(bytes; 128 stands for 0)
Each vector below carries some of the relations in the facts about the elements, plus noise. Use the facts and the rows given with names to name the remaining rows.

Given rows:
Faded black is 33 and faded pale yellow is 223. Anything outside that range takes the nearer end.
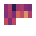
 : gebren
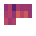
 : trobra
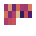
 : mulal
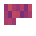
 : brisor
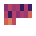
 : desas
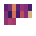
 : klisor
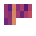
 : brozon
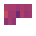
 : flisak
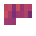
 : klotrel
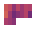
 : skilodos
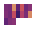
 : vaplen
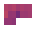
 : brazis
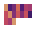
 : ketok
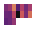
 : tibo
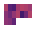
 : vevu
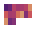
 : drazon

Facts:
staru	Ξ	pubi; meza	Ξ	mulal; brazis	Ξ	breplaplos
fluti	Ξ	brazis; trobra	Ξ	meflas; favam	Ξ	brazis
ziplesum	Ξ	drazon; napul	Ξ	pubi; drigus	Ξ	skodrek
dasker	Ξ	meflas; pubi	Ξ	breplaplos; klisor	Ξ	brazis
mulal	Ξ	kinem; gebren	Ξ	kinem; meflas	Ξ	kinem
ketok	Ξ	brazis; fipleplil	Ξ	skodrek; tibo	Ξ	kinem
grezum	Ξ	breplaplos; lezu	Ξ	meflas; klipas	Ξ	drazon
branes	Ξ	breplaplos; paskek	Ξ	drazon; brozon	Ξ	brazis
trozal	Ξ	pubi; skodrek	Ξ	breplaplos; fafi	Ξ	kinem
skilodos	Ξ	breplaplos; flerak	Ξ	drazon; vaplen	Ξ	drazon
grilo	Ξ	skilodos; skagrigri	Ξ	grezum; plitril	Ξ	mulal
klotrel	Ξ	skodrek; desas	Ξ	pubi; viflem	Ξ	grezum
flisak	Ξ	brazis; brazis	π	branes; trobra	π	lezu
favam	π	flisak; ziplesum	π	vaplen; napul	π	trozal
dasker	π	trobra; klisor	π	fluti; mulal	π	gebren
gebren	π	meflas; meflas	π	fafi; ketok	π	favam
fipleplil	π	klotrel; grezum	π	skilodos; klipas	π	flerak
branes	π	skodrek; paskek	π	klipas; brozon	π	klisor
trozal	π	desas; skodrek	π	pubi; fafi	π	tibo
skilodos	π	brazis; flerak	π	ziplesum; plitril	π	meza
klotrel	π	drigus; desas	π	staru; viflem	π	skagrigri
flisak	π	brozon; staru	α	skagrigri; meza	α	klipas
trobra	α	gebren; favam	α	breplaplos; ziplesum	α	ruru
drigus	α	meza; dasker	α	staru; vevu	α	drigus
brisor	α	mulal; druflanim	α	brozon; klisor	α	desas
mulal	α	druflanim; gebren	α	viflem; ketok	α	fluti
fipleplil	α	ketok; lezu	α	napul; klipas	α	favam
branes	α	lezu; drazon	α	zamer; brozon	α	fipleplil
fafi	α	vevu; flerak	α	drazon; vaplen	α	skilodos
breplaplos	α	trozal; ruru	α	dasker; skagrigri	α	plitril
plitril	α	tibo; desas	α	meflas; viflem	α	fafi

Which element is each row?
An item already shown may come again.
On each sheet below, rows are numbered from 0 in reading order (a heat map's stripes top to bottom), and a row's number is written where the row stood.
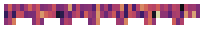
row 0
skagrigri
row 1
favam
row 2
staru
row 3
brozon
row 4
plitril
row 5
dasker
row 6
viflem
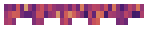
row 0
meza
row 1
branes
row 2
klipas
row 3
druflanim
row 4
drigus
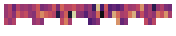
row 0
trobra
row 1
favam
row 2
dasker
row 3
fluti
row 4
drazon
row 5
gebren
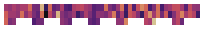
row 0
zamer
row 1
pubi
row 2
vevu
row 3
fafi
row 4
plitril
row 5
fipleplil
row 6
breplaplos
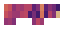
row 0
trozal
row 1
klisor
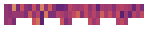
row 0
ziplesum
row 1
ruru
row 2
flerak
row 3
trobra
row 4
meflas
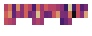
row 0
napul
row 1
lezu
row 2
fluti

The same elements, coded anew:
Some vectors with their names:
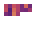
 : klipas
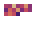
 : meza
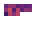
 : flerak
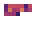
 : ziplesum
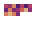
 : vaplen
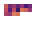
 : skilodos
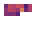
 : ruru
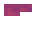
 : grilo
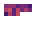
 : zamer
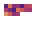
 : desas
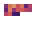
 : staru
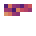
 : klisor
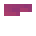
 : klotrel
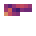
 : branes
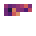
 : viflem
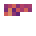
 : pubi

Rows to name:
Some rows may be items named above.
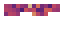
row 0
brisor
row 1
meflas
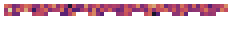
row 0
fluti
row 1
fafi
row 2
mulal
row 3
pubi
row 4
vevu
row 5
tibo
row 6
breplaplos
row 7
brozon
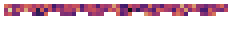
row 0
fluti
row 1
plitril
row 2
ruru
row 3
druflanim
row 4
napul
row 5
desas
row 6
drigus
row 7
gebren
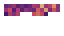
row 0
flerak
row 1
meza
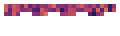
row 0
trozal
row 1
gebren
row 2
trobra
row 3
dasker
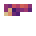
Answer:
lezu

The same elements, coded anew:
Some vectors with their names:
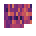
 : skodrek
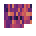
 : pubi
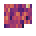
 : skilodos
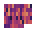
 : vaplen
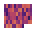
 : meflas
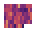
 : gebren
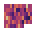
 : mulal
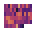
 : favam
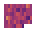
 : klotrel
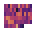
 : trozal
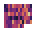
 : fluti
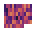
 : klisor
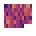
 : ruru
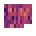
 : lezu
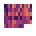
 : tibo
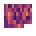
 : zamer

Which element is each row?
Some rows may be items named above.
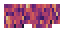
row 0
dasker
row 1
druflanim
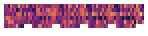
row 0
trozal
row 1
branes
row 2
staru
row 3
pubi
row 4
fluti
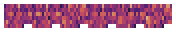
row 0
vevu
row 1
fafi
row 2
ruru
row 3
drigus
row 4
meza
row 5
skagrigri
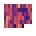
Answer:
viflem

